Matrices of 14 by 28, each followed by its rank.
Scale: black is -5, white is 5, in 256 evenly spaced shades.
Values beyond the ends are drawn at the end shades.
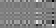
one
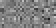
three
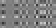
one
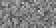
full rank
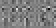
three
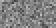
full rank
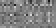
three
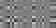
one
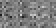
three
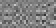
three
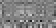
three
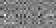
three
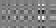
one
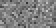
full rank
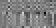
three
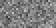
full rank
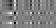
one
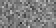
full rank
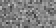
full rank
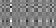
one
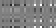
one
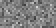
full rank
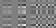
one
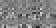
three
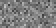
full rank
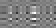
one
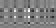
one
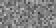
full rank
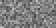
full rank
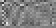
three
